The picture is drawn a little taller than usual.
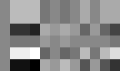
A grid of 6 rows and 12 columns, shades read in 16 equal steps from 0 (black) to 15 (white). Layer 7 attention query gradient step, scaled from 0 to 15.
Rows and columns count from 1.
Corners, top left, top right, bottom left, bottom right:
8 10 8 3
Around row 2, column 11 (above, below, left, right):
10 6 8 10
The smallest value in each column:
8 1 1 0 6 8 6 7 5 7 5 3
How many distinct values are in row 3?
7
